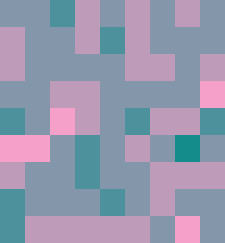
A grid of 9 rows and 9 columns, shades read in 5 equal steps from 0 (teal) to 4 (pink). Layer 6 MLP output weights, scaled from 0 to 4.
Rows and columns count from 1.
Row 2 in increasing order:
1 2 2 2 2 2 3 3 3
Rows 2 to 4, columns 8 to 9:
2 2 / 2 3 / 2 4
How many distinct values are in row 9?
4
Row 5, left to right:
1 2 4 3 2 1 3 3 1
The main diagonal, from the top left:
2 2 2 3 2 3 3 2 2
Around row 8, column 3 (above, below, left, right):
2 3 2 2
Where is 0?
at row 6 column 8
